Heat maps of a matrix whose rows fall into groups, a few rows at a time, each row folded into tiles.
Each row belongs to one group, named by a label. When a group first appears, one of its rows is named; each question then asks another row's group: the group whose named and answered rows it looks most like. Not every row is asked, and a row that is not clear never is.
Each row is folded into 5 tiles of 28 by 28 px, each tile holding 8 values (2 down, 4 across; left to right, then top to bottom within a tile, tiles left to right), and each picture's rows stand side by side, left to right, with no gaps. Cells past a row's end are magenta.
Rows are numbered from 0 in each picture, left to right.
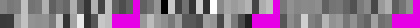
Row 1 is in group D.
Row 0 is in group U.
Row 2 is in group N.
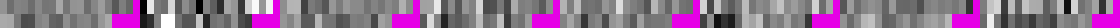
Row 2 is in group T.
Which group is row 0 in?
T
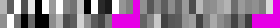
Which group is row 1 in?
D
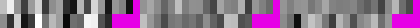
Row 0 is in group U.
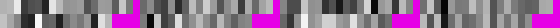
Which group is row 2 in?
N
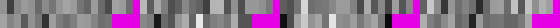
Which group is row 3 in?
T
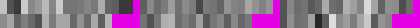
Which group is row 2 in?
D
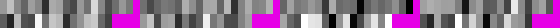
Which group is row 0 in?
U
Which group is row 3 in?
U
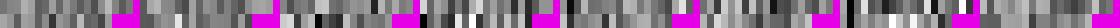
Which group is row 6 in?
N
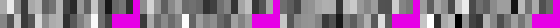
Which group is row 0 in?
U
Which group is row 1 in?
N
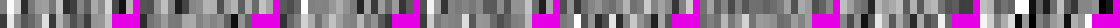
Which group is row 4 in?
D
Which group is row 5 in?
N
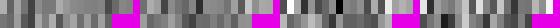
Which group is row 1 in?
T
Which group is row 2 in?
T
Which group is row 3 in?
D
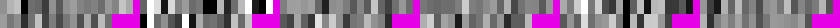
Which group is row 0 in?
T
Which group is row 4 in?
U
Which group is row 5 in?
N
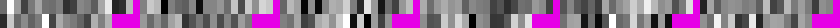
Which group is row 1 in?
T
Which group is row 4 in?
D
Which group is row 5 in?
D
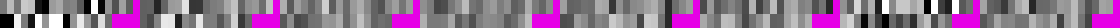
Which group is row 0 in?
U
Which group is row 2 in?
D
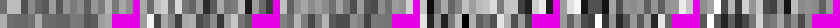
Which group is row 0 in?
T
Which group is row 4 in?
T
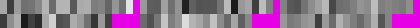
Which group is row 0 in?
D
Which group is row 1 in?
N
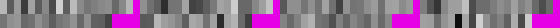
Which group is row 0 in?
D
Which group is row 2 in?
T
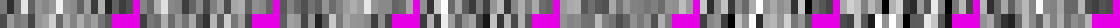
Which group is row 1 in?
U
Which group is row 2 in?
D
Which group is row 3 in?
U
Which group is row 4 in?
T
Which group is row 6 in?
U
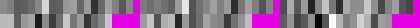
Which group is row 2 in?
D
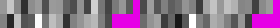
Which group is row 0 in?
U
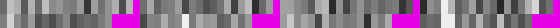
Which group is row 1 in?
N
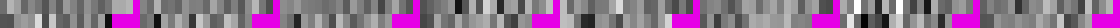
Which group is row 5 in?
D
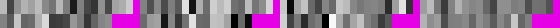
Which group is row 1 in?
D
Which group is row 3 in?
U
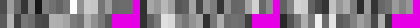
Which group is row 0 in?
D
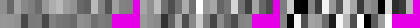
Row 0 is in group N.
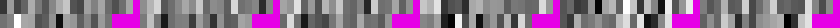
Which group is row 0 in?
D
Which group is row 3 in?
T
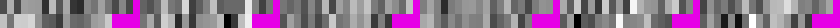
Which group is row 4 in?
D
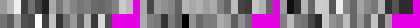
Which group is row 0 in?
T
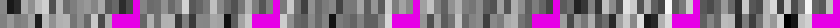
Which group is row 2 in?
T
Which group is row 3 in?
U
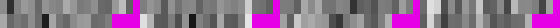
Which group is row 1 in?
T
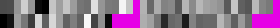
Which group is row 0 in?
U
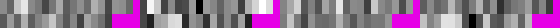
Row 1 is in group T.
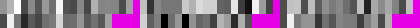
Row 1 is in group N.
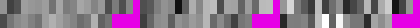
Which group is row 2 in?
N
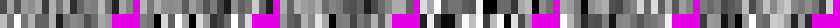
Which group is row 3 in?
N
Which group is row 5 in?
D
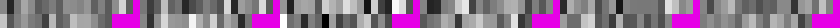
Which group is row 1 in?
N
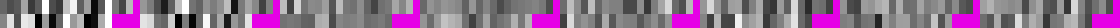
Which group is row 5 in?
U
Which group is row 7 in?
U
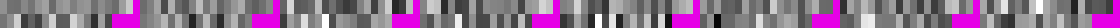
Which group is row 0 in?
D
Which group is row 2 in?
N
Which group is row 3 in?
T
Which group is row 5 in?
D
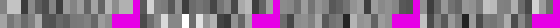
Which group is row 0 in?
T
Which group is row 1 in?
N
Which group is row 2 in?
U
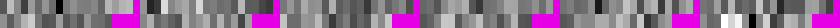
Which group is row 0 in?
T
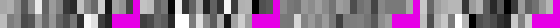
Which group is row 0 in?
U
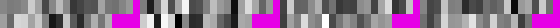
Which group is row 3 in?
N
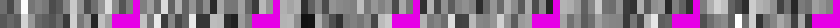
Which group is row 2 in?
T
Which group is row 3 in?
D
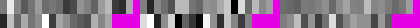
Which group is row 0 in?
N
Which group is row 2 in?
D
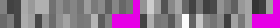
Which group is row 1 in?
N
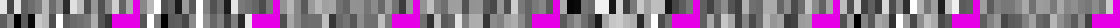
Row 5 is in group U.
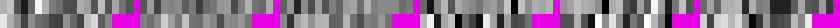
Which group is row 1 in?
N
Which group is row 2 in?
N
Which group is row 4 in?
U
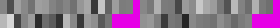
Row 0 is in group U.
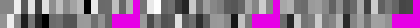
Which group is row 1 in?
T
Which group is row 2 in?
U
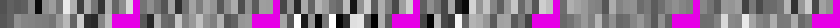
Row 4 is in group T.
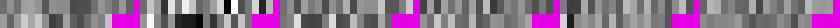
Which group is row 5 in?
T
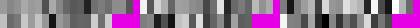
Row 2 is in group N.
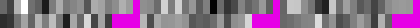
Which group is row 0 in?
U
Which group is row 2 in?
T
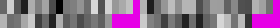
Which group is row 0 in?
T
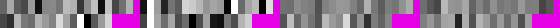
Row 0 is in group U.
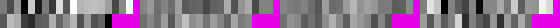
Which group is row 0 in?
D
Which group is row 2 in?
D
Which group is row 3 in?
T
